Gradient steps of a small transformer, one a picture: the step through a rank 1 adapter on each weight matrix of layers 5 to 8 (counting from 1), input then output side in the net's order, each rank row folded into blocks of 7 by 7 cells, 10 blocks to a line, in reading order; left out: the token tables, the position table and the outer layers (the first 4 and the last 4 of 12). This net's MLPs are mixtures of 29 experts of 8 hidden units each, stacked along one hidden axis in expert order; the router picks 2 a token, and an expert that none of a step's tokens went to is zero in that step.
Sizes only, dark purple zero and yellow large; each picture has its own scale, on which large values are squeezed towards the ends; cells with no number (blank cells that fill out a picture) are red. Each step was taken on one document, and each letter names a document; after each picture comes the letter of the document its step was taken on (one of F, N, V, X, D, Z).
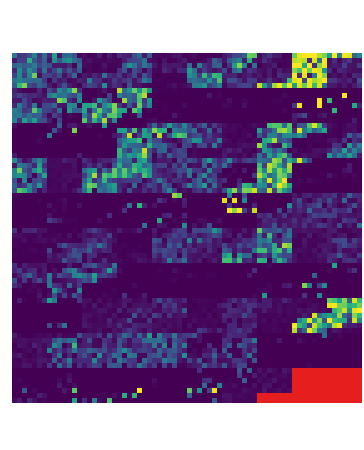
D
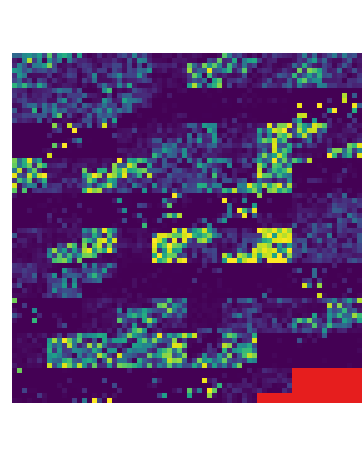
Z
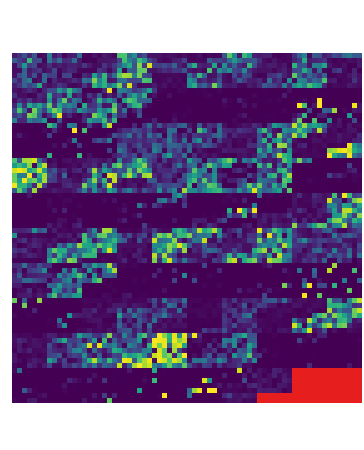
Z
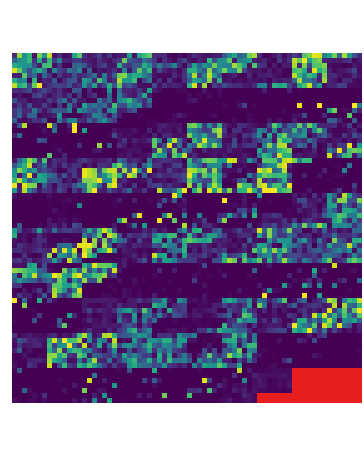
Z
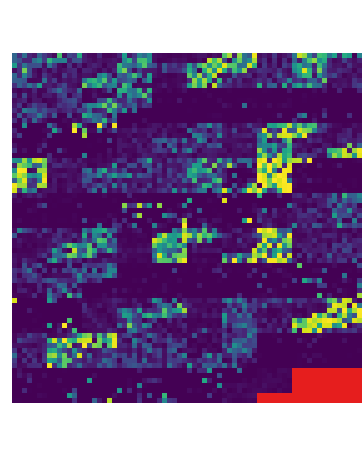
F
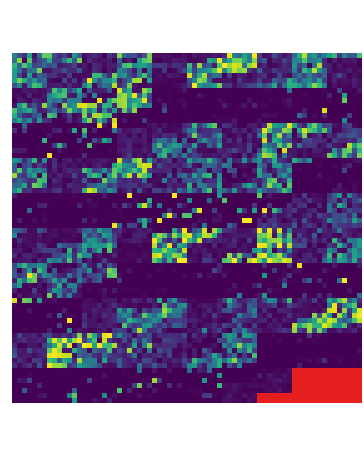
F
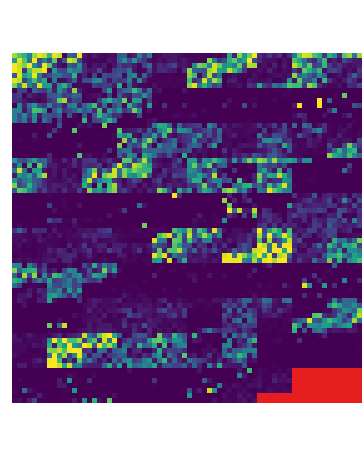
D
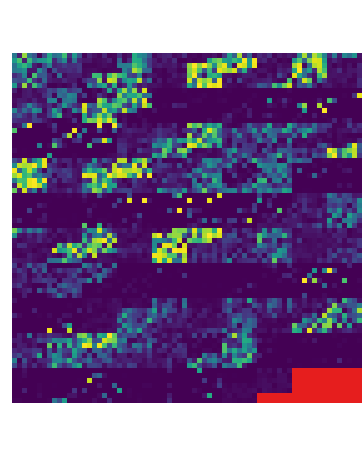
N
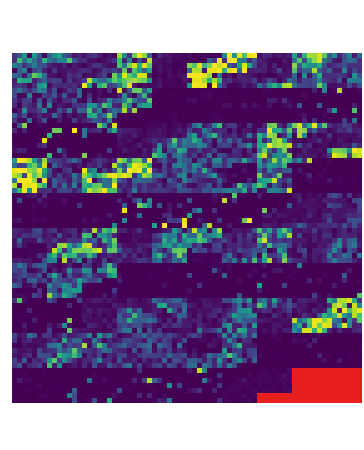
F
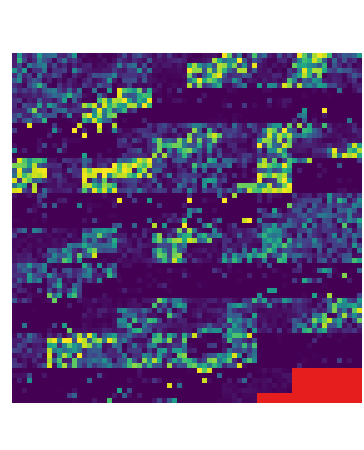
F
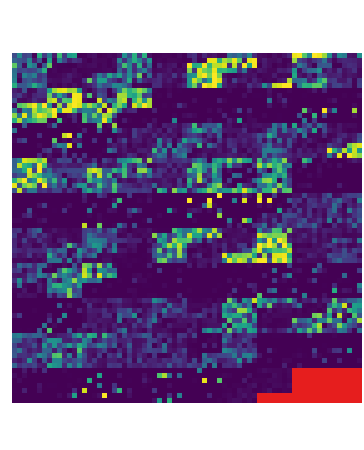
N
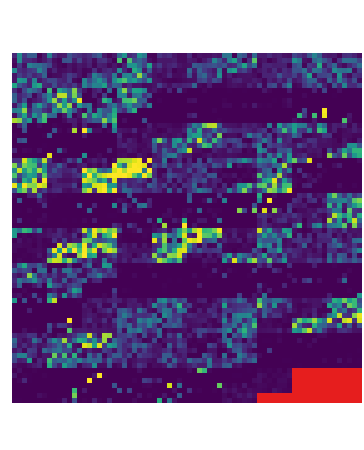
F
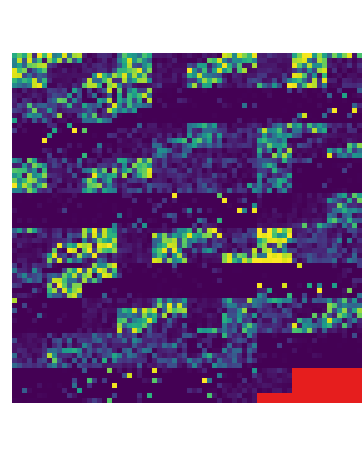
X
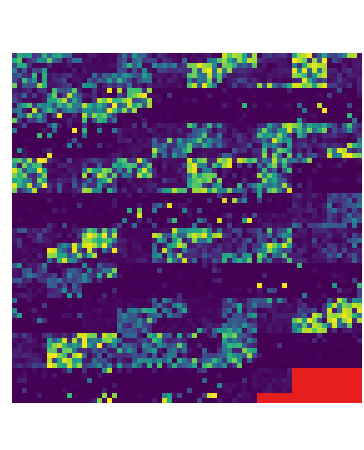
X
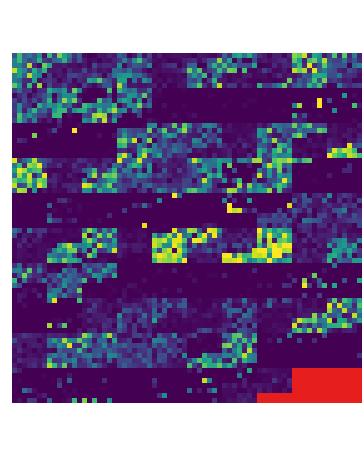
D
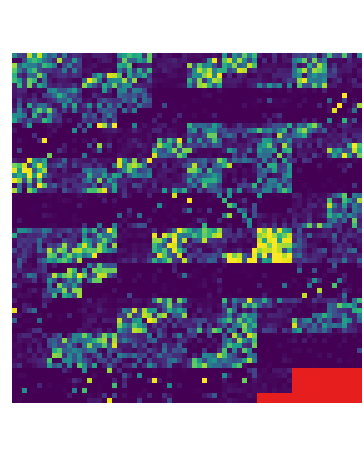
X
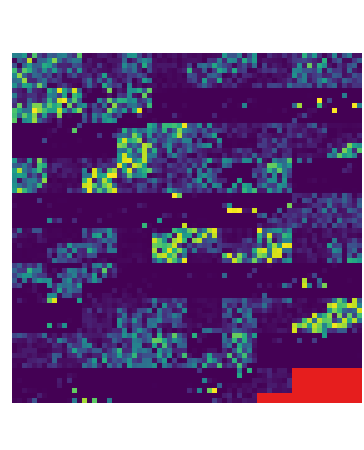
D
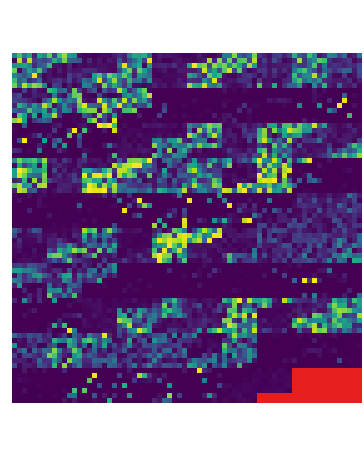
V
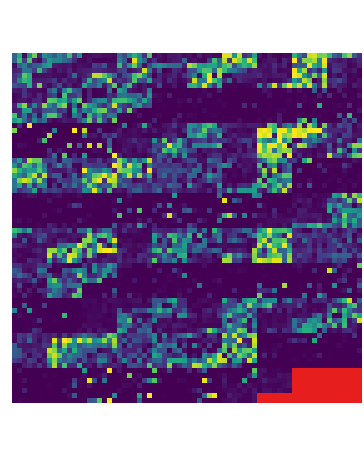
X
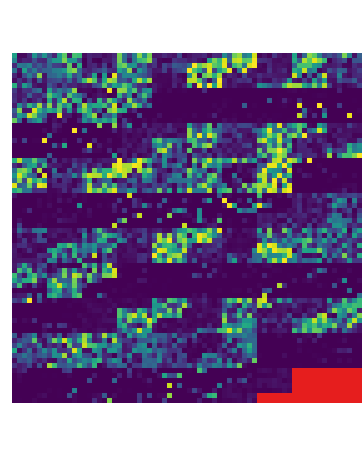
V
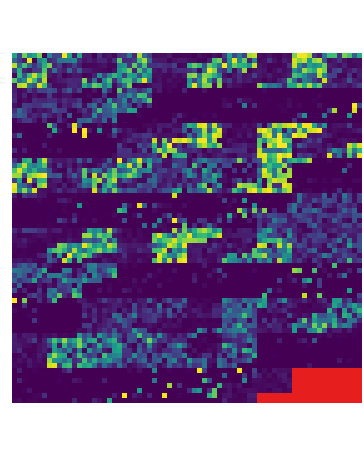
Z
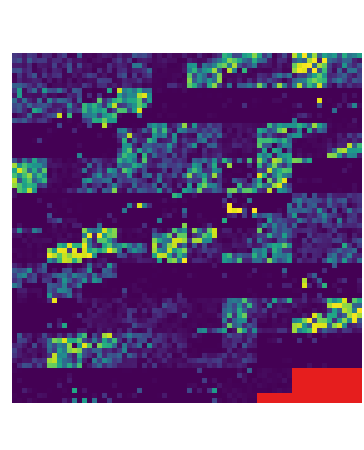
D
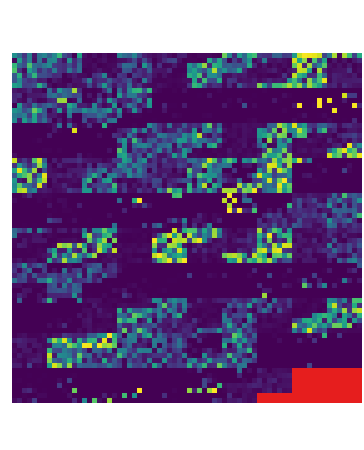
D
